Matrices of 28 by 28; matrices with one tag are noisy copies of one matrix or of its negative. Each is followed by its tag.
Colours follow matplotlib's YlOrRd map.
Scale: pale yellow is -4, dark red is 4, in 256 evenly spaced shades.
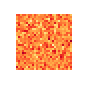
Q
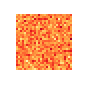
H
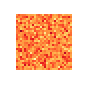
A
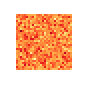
A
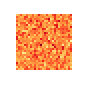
Q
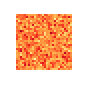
A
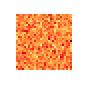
Q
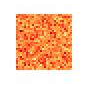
A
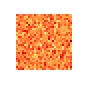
Q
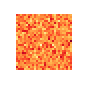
Q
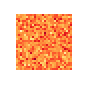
A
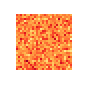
H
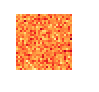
H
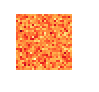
A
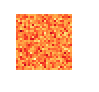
A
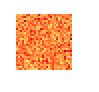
H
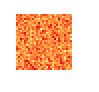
H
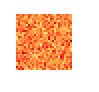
Q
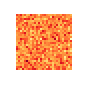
H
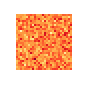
A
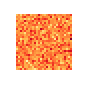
H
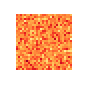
H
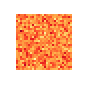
A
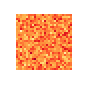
A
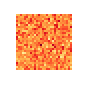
Q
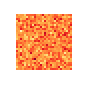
A
